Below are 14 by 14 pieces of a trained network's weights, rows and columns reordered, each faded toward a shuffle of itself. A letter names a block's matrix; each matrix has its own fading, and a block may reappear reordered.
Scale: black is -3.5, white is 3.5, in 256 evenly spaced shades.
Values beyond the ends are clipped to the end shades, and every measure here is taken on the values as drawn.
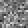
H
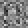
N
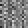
N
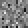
H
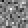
H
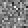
H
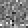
H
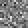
H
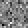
H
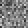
N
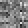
N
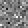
H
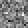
H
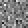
H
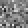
H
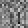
N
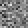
N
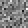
H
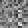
N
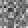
N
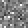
H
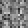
N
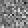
H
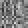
N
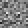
N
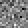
H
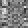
N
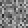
N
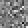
N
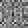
N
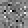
H
